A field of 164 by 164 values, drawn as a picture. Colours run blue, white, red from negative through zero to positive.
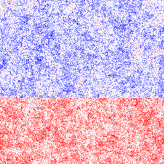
A horizontal seam about 60% of the way down splits the table, and the bottom part is higher. The texture is blotchy. There are no regular stripes.
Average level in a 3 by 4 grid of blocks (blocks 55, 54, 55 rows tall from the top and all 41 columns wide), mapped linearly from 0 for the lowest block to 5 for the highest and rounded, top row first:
0 0 0 0 / 1 1 1 1 / 5 5 5 5
